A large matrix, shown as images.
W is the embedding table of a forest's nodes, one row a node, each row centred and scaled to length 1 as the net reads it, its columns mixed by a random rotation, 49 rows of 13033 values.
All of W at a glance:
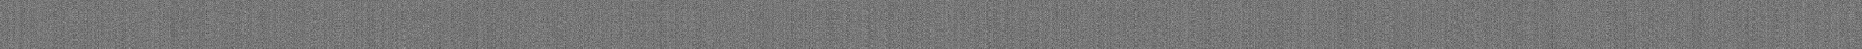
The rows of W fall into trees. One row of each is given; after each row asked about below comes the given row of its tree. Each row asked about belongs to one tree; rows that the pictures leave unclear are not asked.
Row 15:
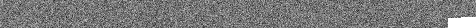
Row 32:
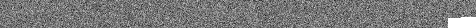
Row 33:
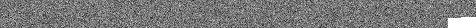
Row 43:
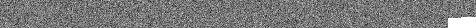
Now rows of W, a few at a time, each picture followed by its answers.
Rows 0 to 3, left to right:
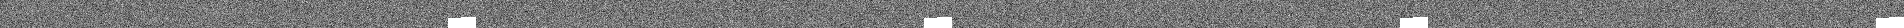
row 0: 32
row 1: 43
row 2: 15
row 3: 43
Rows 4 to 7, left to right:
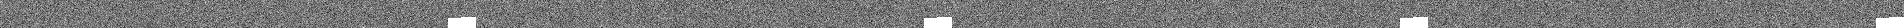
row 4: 15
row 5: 33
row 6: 15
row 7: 43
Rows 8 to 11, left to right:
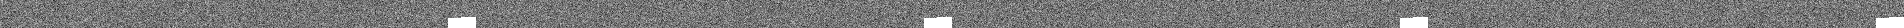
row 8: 15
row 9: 32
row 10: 32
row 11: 33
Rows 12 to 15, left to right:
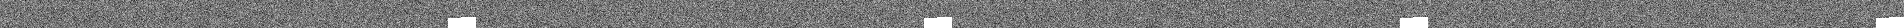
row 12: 33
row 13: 43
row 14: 33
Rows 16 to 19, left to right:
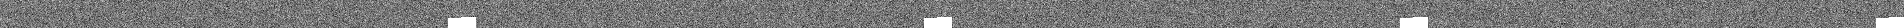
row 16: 33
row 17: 32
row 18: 33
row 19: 33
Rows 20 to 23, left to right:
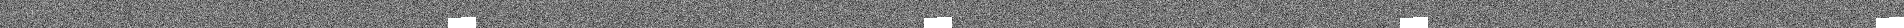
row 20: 32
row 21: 15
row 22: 15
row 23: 43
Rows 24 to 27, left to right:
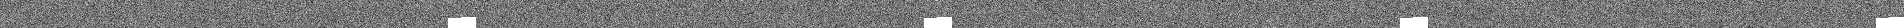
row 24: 33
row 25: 32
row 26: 32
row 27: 33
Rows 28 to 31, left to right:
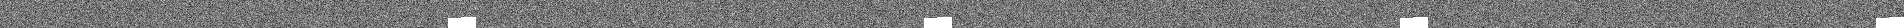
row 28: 32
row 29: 43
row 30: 43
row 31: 43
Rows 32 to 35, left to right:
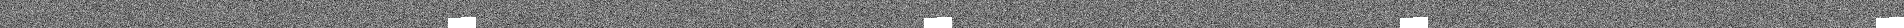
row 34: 15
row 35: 43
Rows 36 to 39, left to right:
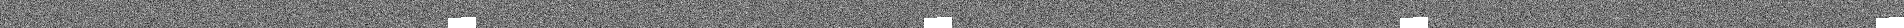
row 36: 43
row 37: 15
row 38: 43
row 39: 33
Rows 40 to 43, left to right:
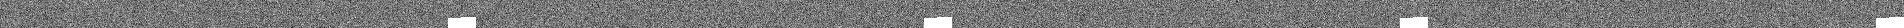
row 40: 33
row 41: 15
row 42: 32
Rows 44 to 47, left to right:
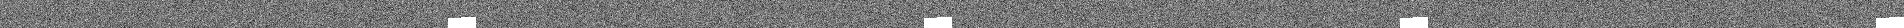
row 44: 15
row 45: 32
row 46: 32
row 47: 43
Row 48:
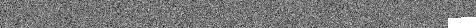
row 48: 43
